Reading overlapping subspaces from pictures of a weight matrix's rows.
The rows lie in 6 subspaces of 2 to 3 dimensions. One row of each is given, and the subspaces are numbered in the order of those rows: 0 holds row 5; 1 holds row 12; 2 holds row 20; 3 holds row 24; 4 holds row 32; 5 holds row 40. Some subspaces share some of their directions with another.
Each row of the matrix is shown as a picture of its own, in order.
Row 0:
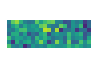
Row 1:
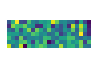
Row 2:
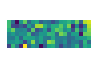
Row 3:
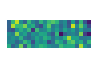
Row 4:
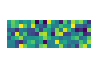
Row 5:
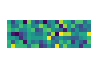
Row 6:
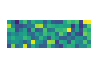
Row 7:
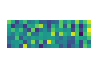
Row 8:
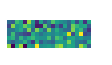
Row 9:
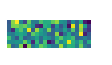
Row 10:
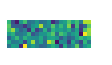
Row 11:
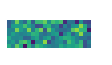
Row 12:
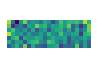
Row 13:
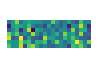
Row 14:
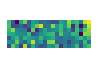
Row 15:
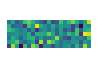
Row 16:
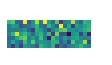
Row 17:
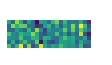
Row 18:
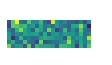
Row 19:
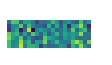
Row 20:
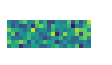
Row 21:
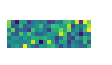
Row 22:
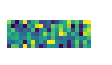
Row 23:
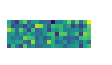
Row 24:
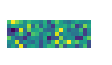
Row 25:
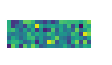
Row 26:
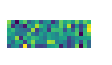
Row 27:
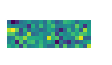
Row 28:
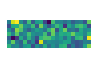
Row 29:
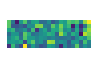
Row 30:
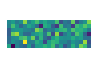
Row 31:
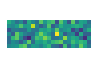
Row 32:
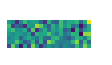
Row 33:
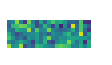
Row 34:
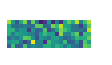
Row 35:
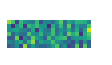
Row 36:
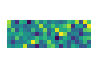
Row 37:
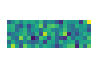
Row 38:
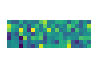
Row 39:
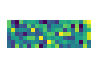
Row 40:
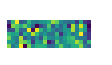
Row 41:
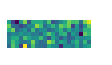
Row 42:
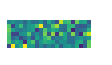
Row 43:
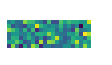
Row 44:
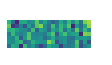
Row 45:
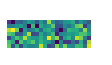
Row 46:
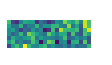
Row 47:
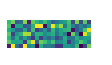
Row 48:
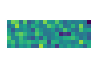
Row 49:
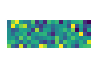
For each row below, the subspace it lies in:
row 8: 0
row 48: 0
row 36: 4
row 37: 1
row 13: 5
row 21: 4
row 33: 0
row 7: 1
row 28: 1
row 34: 2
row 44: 2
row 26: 1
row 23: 2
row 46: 4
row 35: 1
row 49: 2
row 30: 0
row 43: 4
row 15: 4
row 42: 0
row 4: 2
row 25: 4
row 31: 2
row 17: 4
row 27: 3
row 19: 5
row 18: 1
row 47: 0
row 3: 2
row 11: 2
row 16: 0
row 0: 4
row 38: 5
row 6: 1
